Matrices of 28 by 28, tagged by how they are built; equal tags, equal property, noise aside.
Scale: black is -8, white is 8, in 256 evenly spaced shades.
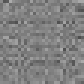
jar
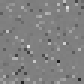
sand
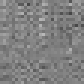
jar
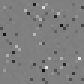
sand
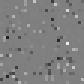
sand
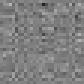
jar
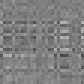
jar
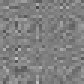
jar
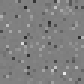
sand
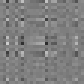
jar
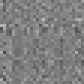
jar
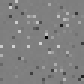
sand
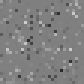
sand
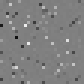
sand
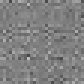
jar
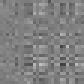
jar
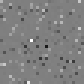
sand
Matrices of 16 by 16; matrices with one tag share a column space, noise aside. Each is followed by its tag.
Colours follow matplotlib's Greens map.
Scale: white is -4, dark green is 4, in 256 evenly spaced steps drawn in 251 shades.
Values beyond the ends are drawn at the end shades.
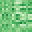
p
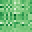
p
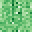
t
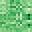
p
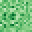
p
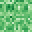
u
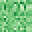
u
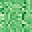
p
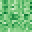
p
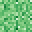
u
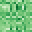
u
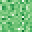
u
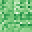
p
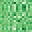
u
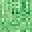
t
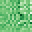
p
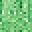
t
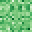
u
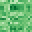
u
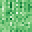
t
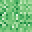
p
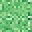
u
